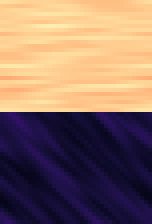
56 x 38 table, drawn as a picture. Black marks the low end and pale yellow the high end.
The table splits into 2 rows of 1 panel. Panel 1,1: very high, streaked across, faint in contrast. Panel 2,1: very low, slanting down to the right, faint in contrast.
